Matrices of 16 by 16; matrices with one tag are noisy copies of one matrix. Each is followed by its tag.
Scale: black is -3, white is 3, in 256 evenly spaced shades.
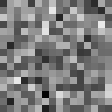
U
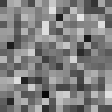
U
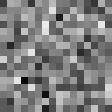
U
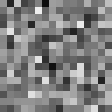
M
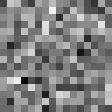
U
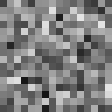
U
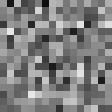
M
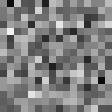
M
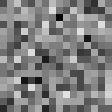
U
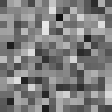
U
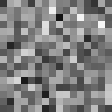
U
